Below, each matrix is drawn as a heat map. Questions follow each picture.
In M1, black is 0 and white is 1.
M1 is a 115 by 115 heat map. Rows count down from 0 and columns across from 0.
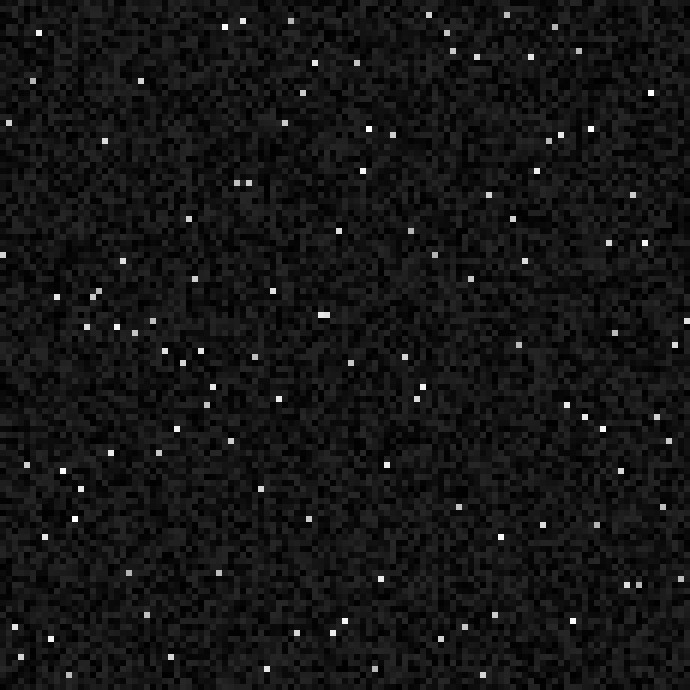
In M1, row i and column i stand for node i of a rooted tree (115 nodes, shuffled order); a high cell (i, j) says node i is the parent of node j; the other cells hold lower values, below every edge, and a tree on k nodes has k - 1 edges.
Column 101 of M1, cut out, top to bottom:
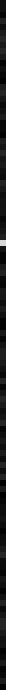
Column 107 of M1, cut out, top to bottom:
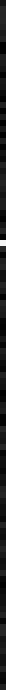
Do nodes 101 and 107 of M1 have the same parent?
yes
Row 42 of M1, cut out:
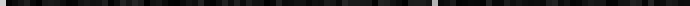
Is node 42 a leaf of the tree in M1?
no
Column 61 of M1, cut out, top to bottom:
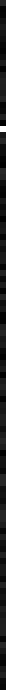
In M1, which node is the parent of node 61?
21
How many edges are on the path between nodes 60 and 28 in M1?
1
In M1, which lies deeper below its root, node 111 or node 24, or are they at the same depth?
node 24
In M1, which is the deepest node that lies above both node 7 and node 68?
69
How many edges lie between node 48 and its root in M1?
4
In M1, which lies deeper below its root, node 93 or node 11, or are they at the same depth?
the same depth
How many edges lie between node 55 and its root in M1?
4
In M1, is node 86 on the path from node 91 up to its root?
no
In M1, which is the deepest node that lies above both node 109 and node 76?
69
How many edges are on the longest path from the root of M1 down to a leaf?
6
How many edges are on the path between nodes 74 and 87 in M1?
5
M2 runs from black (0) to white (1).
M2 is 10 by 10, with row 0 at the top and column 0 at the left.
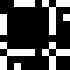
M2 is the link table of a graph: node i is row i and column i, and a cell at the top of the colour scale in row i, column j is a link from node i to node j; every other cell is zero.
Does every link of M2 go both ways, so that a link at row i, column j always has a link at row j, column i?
yes
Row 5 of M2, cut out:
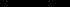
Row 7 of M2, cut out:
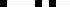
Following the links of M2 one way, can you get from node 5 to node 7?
no
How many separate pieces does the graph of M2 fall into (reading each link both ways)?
2
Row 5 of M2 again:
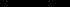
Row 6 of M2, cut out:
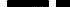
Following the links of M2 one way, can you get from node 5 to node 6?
no
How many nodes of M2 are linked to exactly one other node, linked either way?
1
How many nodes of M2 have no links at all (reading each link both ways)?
1
